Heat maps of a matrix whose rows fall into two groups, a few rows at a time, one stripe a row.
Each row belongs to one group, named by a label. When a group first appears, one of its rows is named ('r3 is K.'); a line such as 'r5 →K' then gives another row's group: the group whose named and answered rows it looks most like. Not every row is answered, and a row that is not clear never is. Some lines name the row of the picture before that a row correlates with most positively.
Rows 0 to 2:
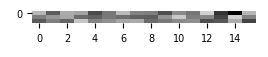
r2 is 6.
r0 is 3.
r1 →6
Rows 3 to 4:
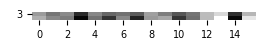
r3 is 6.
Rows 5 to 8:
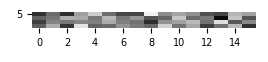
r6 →6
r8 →6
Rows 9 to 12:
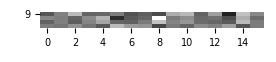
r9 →6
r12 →3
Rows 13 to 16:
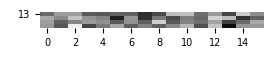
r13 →6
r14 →3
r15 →3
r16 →6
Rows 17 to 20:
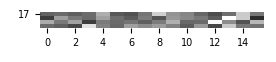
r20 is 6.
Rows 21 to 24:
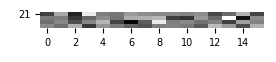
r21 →6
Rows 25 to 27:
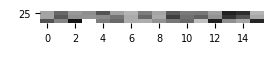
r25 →3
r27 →6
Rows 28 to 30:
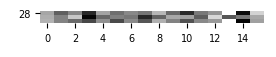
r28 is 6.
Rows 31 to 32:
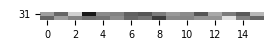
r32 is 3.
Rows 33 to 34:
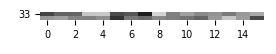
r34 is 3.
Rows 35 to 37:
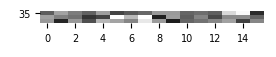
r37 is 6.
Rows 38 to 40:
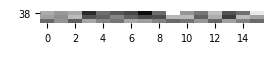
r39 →6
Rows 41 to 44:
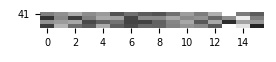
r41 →3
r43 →6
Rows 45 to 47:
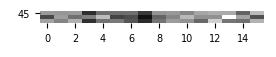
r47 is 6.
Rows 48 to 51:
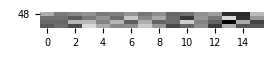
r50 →6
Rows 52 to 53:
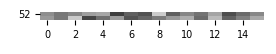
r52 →3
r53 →6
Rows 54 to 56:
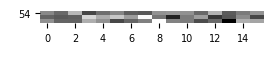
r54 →6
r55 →6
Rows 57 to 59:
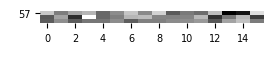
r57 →3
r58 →6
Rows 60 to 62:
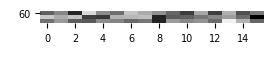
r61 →3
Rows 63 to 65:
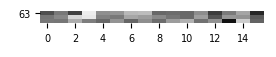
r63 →6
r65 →6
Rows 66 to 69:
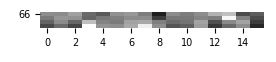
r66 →3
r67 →3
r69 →6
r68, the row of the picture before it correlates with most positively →63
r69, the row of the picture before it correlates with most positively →63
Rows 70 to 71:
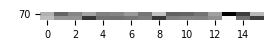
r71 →3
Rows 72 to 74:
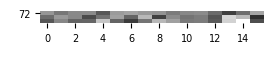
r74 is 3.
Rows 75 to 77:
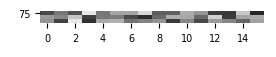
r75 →6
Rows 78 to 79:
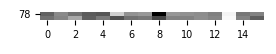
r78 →3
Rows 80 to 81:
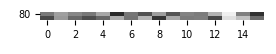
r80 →3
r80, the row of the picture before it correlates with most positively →79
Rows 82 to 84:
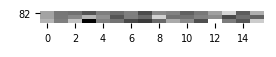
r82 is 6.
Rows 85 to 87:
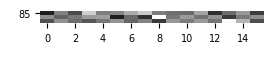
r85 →6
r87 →3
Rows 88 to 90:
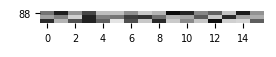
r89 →6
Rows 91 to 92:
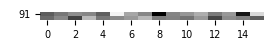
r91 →3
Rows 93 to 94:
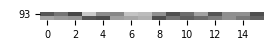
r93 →6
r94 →3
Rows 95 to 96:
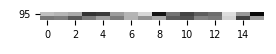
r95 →3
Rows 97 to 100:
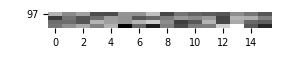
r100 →3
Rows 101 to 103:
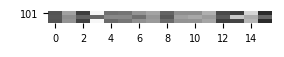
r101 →6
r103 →6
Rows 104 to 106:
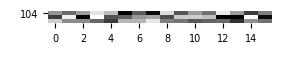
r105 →6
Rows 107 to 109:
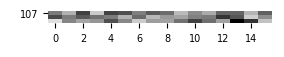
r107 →6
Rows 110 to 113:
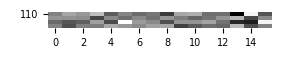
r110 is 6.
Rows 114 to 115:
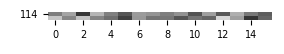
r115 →3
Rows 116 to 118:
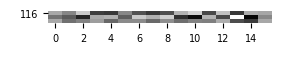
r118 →3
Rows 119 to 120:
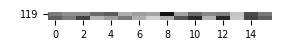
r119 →3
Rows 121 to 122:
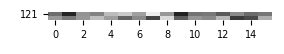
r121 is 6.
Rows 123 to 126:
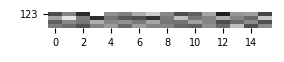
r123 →6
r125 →6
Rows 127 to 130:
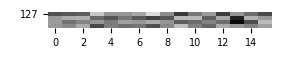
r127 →6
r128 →6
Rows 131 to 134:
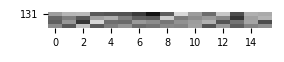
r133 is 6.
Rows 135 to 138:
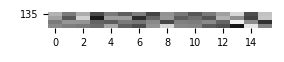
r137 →3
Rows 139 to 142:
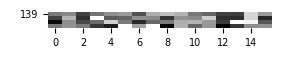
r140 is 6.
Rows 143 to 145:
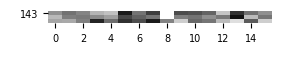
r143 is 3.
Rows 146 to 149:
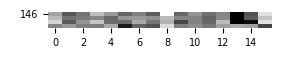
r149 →3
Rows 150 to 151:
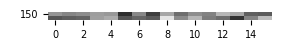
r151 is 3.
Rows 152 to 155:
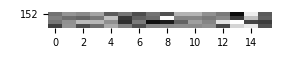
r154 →3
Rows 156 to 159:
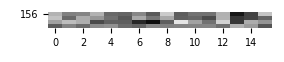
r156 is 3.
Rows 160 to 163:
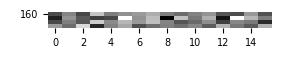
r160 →6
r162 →6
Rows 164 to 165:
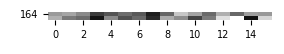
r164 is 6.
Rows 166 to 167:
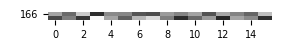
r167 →6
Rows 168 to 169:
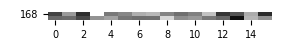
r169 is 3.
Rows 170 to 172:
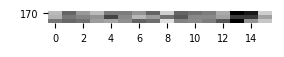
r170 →3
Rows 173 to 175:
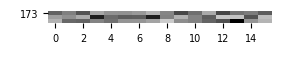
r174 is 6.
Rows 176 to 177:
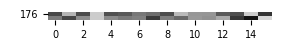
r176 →6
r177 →3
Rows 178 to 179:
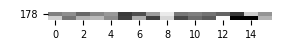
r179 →3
